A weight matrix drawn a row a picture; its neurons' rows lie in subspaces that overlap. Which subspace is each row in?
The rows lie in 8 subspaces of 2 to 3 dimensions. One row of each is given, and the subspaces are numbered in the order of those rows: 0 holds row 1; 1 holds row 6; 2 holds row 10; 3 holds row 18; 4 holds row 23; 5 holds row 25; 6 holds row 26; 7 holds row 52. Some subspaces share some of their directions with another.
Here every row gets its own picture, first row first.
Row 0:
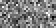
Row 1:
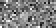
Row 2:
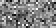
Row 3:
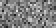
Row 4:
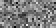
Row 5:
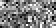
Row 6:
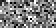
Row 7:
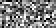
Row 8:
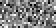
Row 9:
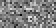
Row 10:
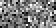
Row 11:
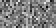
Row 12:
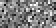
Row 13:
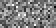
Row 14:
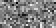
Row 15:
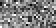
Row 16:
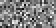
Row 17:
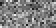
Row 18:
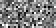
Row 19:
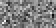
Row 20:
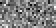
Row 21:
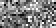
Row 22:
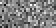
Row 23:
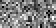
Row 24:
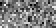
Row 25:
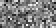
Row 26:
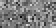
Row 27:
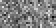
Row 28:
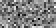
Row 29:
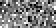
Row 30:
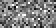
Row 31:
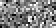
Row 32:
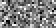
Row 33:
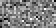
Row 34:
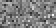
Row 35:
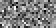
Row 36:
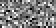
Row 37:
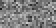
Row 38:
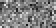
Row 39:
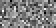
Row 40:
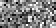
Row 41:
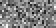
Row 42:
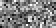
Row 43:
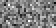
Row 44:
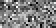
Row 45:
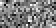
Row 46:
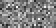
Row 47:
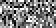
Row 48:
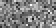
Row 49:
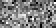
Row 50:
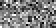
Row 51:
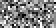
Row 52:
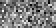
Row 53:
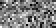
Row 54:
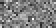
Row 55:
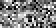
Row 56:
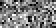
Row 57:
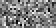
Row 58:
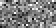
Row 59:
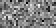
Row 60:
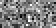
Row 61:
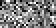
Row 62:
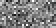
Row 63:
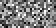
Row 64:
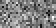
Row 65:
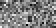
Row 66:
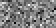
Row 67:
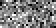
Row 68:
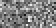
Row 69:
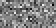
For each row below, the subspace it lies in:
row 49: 7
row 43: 6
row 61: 1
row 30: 3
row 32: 6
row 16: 5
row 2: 5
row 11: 2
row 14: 3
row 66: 6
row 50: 7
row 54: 0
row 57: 5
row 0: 4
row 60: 6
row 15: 7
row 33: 7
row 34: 6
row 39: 7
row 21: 1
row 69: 1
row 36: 0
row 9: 1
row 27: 4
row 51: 3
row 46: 3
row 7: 6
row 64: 4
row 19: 6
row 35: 7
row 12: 7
